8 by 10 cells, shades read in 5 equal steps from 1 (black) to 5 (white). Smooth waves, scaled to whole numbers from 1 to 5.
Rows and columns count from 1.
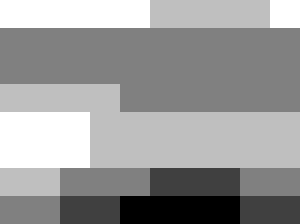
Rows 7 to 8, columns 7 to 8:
2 2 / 1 1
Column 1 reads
5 3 3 4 5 5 4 3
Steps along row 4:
same same same down same same same same same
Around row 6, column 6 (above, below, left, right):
4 2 4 4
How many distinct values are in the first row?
2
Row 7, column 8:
2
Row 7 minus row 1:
-1 -1 -2 -2 -2 -2 -2 -2 -1 -2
